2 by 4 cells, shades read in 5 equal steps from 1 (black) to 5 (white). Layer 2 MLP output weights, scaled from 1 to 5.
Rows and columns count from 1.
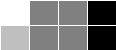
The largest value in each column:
5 3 3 1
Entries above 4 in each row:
1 0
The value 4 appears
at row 2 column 1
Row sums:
12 11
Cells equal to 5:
1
